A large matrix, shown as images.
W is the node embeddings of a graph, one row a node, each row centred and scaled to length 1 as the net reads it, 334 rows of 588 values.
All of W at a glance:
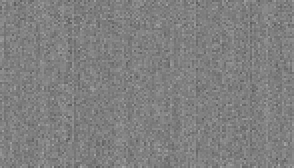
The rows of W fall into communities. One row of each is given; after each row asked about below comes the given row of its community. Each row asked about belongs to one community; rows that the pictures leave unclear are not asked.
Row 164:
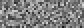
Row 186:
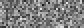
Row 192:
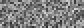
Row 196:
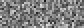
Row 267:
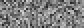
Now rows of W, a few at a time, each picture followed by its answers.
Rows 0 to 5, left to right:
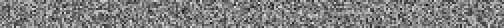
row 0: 196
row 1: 164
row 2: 196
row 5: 186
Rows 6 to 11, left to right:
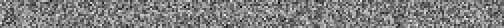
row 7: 267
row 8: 164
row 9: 186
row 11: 196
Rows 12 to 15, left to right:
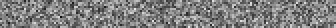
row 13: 196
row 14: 267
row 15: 267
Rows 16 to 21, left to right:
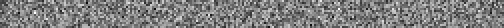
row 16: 267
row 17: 192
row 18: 192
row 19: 164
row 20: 164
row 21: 196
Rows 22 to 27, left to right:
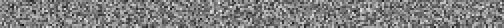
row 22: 186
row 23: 267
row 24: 192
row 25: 196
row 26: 196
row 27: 267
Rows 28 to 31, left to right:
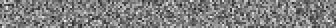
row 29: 164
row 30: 192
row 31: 186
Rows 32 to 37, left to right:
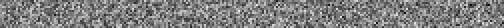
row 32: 186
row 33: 164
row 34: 164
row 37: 196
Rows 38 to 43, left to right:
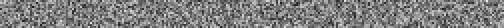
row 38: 196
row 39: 196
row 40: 186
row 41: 164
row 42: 267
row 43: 164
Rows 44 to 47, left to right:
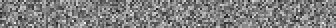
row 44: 192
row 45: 192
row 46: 192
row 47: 186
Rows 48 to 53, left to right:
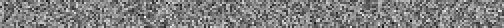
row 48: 186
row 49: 186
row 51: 186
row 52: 192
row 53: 164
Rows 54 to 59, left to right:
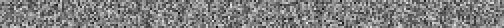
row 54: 186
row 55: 186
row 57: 164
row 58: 196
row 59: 192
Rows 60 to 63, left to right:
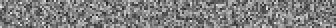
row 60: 192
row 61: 192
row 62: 164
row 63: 186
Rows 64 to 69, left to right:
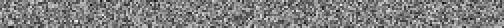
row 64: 164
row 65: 186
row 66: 192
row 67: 267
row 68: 192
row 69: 192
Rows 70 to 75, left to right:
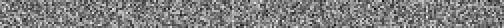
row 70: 192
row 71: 267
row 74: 186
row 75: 164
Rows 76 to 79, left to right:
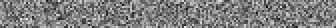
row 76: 186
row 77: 196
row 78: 196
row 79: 192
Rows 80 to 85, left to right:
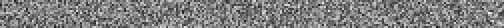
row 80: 164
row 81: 192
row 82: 196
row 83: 196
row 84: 186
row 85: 192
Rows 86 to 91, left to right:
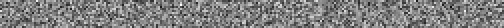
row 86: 196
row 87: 267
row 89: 196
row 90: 267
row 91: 192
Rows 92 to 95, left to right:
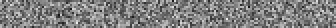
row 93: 192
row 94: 192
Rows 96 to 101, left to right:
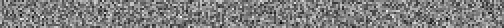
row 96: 186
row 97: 196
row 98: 196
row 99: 196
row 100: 192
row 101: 196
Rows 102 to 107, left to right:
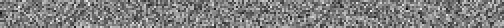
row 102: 192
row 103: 196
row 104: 192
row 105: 196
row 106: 267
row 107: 192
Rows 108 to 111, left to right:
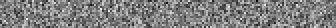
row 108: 196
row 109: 186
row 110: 186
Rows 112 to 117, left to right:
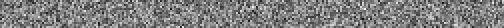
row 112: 186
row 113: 196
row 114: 192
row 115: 192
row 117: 192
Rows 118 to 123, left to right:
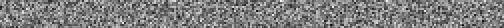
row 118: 164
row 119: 196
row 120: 164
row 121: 267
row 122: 196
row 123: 267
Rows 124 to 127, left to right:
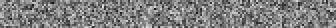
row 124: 164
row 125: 196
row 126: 192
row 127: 192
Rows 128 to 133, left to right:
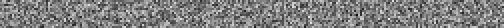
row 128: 164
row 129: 192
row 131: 196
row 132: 164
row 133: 267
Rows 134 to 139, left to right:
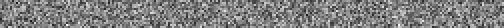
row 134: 192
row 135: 164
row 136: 164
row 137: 267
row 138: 196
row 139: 267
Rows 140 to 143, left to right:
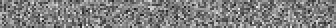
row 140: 164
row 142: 196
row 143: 267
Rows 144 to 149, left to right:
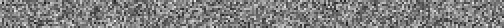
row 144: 186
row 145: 186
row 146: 164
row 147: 196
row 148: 192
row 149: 196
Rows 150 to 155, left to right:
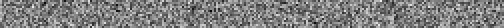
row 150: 186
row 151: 192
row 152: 164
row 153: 186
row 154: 186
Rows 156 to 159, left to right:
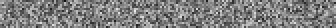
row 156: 186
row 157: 196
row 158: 192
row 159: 186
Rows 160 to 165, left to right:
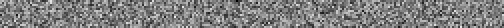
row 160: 196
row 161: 164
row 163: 196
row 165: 267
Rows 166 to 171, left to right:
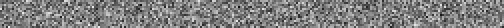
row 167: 186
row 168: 267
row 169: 196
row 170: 192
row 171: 192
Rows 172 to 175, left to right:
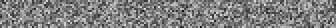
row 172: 267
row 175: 196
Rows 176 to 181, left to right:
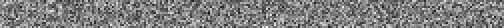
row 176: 196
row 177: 196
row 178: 186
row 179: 186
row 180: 267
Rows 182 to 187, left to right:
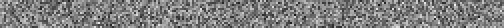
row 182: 186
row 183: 192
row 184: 164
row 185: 267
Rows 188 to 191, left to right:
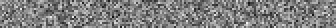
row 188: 186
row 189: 186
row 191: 267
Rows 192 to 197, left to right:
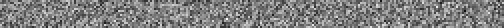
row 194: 192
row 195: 186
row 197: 196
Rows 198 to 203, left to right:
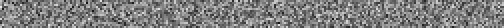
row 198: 192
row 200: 192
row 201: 267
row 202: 164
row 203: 186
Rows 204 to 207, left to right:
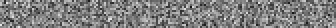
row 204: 196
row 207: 196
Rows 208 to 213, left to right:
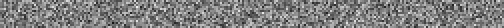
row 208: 192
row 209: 192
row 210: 192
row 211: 192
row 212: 267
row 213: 192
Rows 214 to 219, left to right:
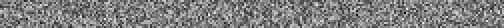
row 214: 196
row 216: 164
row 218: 186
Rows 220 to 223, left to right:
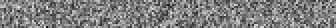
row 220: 196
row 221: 192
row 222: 267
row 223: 267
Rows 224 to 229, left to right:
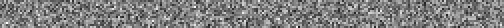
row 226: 186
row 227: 164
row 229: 186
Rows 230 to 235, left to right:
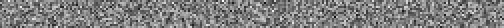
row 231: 186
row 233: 192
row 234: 196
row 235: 164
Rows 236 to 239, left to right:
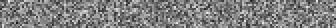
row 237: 196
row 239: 267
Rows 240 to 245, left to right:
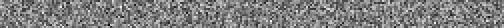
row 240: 186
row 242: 196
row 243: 192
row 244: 164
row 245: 267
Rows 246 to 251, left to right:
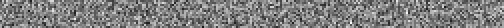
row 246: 196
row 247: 186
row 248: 164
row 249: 164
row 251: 164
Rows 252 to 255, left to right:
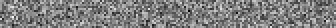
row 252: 192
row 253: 196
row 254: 196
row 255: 164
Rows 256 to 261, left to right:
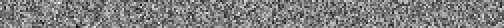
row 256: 186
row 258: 192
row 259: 192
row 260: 196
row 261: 192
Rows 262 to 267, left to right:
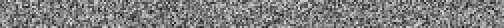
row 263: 196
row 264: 164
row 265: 196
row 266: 192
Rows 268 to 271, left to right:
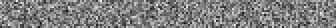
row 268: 164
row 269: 186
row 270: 196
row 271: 192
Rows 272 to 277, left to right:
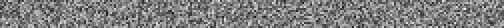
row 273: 196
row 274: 192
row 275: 164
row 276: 164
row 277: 192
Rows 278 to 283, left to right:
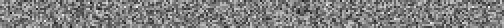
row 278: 196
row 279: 164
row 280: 164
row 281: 186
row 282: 164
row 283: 164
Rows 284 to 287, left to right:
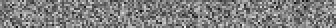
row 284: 186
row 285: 186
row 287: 186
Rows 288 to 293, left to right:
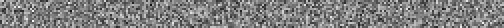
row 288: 196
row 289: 186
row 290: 186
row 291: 186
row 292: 192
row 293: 267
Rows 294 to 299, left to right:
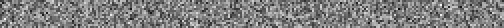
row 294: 267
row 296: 186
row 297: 186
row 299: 267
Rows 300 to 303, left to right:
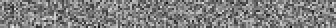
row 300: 186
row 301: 196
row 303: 267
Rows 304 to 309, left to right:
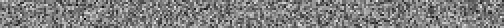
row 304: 196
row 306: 267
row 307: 164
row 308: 164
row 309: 186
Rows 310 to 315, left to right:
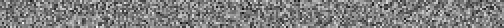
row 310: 186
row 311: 196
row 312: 196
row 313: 164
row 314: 196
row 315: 267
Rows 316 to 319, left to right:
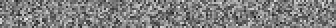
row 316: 267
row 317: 192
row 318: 192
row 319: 192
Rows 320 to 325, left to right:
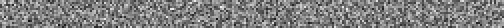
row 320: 164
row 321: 267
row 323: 164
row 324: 164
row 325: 192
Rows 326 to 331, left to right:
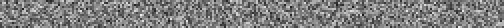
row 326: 164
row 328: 192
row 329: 192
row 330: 164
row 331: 192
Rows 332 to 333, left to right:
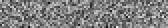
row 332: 164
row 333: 164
